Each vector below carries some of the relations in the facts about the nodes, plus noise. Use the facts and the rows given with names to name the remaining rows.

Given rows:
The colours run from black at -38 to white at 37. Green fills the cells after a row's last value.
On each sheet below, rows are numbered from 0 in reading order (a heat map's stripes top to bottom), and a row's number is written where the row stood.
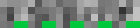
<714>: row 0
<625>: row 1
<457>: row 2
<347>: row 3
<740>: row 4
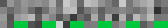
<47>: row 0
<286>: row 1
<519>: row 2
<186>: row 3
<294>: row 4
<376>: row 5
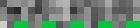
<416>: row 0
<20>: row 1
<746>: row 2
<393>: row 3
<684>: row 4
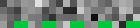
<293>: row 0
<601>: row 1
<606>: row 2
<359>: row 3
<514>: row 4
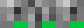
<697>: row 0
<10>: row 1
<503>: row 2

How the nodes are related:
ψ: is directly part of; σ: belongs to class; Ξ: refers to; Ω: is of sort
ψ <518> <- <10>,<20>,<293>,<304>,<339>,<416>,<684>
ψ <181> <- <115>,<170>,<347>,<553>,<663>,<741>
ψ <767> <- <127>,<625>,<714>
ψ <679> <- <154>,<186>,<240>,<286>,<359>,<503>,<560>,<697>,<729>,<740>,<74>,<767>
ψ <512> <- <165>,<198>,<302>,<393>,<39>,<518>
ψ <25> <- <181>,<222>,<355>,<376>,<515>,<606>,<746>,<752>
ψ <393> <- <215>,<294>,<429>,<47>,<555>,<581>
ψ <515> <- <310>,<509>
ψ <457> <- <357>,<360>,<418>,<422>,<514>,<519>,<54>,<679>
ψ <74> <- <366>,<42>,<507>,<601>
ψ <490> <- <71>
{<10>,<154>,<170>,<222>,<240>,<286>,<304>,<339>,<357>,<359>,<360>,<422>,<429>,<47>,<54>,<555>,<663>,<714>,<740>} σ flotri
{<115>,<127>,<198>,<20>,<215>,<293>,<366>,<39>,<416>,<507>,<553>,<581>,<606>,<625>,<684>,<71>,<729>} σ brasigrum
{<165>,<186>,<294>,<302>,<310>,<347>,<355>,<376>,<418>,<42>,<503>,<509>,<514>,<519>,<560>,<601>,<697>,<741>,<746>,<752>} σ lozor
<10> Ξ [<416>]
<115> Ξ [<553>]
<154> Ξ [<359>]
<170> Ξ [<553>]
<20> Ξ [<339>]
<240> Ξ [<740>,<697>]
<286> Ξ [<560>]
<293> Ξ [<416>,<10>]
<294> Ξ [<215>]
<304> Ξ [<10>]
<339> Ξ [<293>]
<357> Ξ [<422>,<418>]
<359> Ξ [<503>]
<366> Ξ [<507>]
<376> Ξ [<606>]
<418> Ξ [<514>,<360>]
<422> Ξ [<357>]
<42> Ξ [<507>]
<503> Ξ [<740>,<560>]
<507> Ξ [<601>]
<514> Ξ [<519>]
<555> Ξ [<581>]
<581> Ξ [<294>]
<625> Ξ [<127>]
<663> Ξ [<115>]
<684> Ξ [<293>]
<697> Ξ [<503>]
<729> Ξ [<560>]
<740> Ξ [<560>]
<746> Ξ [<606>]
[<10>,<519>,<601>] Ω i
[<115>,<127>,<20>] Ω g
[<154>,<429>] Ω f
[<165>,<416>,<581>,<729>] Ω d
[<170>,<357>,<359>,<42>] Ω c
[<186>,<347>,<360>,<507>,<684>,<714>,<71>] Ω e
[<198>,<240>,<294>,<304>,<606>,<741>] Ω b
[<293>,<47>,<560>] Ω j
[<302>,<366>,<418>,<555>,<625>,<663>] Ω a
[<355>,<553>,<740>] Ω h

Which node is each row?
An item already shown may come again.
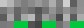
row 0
<186>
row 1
<286>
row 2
<741>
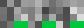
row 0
<304>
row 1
<165>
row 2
<360>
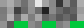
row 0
<165>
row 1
<560>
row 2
<198>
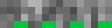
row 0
<684>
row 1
<42>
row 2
<39>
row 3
<429>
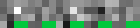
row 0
<357>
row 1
<170>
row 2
<422>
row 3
<729>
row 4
<663>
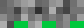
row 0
<581>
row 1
<115>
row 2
<20>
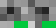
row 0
<127>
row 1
<416>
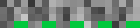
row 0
<304>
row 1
<198>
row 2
<714>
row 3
<215>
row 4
<240>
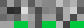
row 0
<553>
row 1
<339>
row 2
<418>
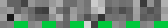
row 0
<154>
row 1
<507>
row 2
<663>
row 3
<519>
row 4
<71>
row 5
<198>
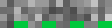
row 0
<555>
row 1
<302>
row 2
<366>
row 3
<355>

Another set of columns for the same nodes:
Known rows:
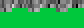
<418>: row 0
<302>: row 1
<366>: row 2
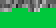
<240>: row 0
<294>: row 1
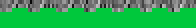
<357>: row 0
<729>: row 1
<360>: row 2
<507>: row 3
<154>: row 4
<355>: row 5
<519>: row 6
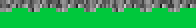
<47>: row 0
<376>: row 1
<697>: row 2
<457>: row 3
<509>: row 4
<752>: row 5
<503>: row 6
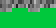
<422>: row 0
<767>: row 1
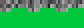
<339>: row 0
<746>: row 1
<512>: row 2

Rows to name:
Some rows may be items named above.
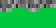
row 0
<429>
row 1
<286>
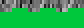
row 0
<606>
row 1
<729>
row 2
<186>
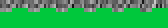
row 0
<47>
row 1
<47>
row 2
<154>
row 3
<740>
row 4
<339>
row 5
<127>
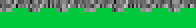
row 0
<714>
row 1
<215>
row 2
<514>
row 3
<47>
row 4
<507>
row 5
<47>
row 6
<355>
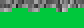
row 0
<240>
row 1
<304>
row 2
<42>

